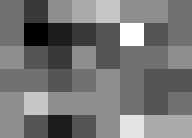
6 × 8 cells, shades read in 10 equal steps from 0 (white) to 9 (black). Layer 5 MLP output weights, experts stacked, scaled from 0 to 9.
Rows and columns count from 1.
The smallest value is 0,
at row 2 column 6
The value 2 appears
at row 1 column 5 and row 5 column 2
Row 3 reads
4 6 7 4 6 5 5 4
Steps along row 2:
up down down down down up down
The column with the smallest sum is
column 6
